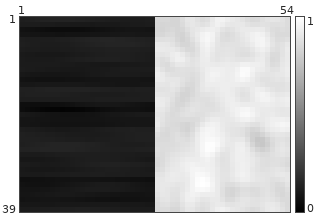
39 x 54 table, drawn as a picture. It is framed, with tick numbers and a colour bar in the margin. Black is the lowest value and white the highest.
It is made of 1 by 2 panels. Panel 1,1: very low, streaked across, faint in contrast. Panel 1,2: very high, blotchy, faint in contrast.
